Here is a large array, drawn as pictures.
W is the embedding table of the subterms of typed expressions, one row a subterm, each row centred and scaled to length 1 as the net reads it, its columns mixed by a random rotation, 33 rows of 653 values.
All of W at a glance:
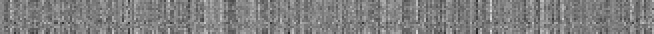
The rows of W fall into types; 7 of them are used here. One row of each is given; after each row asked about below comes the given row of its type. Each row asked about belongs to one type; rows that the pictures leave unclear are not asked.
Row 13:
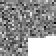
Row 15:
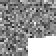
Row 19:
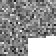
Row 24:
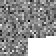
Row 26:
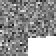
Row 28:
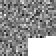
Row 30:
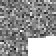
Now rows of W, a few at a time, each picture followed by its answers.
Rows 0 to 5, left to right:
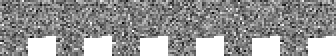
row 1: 15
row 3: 30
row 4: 19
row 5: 15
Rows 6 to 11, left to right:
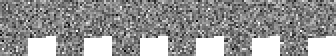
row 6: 24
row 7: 26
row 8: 19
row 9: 24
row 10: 15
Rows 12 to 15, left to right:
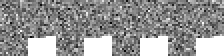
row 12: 15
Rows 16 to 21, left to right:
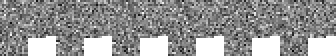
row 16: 28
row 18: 19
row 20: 30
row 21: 19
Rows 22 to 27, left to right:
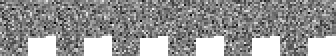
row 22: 13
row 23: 13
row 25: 26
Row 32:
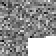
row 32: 30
